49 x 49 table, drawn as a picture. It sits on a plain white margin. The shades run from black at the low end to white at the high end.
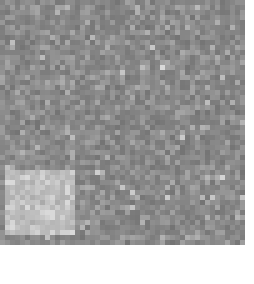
Odd patch: higher, in the bottom left. Mirror symmetry: none. Ninth with the highest average: bottom left. Histogram: skewed, a long tail of high values.
